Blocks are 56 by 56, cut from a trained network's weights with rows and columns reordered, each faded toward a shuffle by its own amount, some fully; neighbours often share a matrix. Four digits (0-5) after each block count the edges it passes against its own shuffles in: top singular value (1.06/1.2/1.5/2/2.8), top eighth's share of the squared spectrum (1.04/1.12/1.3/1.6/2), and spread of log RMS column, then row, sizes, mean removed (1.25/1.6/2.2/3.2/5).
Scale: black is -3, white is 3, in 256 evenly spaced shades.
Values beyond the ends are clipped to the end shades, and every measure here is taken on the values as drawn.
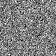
1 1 0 0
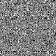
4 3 1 2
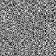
4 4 2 2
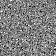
0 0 0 0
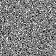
0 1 0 0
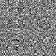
4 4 2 2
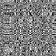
4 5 2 3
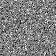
2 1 0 0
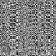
4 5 3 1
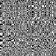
4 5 3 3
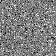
0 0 0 0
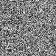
2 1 0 1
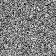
3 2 0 0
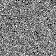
1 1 0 0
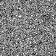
1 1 0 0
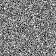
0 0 0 0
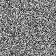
0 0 0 0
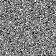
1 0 0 0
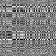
5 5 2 4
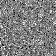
2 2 0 0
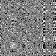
4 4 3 1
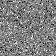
0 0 0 0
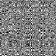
4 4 2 2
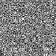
3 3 1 1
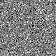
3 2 0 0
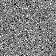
2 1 0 0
